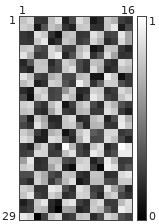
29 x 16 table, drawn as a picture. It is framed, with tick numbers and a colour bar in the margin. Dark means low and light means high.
Mirror symmetry: none. Odd rows or columns: none. Seam: none. Grain: checkered. Average level on the scale: 50%. Histogram: two levels.
